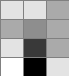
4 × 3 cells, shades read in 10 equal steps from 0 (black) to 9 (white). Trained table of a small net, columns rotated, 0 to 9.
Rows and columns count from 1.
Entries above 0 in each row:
3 3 3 2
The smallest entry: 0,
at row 4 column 2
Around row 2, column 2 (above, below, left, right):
8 2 6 6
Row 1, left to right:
8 8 6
